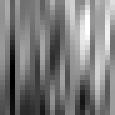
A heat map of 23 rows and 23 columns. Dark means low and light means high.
The histogram is bell-shaped. Neither half mirrors the other. The grain runs up and down. The ninth with the highest average is the top right. There is an overall slope up to the top right.
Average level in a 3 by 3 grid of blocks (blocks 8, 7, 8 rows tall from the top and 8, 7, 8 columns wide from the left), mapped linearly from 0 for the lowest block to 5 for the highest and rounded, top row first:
3 3 5
2 2 4
0 1 2
